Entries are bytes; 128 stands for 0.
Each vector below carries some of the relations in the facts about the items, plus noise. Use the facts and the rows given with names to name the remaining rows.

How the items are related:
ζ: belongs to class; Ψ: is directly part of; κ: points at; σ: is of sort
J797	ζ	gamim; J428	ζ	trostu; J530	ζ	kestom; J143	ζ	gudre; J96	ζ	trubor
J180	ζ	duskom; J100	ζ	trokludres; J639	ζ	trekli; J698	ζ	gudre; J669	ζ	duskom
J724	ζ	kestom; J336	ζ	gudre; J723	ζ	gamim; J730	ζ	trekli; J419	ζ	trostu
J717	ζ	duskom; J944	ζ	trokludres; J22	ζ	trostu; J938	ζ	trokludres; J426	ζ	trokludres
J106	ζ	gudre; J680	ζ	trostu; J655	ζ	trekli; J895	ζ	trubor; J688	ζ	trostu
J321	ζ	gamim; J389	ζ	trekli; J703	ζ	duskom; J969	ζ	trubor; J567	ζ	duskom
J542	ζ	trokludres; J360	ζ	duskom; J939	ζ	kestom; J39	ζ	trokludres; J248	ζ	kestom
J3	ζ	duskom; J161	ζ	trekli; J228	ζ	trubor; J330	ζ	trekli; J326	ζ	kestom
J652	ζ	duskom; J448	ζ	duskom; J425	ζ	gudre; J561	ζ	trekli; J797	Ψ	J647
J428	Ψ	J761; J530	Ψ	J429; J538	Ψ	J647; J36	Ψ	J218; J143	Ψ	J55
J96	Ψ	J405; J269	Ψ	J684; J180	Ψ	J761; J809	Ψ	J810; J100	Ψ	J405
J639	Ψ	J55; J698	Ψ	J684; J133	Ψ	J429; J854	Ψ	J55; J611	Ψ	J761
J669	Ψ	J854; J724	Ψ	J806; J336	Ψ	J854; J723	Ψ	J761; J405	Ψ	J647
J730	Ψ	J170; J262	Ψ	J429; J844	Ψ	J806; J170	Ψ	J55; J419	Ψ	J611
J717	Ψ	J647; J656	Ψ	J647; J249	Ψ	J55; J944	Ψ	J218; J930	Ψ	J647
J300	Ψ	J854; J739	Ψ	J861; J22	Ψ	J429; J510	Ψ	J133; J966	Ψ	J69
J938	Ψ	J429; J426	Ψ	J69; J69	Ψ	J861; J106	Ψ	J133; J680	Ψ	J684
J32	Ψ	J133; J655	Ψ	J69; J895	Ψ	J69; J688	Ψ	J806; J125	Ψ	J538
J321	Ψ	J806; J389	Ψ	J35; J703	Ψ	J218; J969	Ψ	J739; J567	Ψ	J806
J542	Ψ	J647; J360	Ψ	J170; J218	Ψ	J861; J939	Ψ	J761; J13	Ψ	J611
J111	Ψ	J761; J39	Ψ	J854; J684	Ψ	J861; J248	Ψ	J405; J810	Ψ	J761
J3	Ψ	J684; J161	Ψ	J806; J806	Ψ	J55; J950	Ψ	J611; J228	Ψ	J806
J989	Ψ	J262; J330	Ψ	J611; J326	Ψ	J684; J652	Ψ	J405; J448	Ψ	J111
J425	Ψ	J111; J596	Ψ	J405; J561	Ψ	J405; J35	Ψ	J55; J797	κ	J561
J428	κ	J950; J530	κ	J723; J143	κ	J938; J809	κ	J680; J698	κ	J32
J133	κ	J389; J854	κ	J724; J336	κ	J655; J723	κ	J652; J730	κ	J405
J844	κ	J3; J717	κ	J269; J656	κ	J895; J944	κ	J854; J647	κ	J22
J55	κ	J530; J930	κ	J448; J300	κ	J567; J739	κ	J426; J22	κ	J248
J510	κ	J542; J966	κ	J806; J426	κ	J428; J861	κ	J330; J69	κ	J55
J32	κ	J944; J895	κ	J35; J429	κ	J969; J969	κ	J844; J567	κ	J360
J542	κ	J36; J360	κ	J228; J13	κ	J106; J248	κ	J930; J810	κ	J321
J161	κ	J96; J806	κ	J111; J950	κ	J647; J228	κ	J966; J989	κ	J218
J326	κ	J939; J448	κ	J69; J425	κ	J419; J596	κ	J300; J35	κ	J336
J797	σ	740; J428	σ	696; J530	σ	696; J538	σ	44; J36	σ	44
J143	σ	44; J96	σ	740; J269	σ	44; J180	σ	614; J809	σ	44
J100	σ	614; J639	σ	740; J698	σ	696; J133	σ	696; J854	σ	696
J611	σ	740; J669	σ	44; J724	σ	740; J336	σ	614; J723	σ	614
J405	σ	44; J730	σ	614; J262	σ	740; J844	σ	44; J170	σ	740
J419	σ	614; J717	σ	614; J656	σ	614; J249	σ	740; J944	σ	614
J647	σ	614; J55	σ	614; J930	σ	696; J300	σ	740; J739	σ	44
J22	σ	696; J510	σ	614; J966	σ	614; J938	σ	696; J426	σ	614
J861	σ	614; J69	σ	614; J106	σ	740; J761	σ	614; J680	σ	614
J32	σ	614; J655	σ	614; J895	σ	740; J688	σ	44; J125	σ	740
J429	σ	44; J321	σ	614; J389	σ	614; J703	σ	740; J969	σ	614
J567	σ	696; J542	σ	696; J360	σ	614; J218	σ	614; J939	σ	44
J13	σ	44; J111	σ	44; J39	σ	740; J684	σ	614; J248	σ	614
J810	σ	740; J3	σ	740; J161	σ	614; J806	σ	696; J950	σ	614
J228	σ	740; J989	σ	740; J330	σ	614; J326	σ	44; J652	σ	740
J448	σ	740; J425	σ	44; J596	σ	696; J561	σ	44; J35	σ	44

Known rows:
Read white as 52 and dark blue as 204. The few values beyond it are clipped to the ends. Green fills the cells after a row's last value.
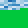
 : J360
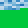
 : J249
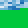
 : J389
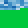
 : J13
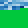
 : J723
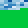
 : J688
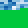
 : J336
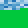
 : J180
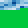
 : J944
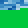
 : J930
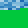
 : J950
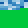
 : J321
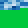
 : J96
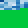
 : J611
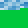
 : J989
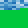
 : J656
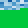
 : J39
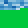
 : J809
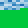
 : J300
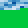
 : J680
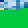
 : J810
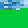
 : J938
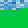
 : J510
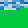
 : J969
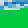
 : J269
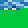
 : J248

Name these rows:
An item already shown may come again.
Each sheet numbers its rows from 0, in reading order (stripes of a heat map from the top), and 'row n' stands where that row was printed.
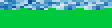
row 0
J100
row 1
J530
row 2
J639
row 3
J639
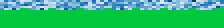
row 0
J652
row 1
J567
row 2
J950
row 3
J724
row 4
J428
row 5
J39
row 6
J35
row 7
J426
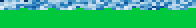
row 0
J170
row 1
J425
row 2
J680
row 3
J228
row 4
J680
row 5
J647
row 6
J724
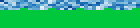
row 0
J429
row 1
J106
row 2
J248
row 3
J698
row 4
J428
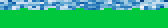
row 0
J336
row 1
J448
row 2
J895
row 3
J542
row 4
J939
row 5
J55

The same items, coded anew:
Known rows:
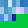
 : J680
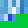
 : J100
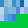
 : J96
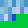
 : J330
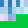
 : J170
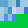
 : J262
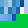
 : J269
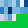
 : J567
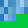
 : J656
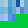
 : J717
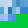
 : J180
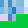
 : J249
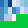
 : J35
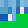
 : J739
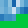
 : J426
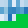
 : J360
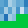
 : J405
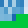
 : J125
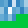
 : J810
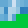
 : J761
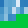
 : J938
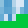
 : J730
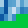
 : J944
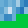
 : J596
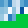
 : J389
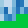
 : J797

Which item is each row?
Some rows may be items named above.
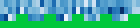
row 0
J739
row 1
J655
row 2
J739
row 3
J723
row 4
J844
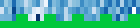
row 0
J248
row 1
J39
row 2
J133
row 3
J596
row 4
J326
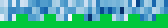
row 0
J360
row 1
J425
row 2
J143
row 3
J966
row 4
J567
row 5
J655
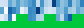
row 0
J669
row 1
J688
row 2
J330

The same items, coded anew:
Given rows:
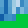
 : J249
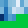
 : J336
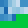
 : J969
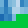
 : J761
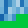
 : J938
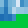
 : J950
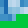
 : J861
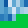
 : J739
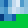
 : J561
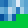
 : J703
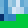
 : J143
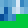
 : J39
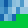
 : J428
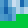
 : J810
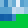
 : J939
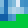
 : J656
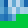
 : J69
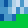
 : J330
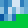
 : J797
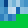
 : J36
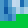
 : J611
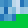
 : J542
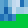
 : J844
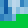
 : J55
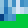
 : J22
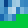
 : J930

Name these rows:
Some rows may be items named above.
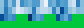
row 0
J22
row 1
J321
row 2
J228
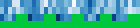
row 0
J797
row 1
J724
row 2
J669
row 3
J428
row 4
J22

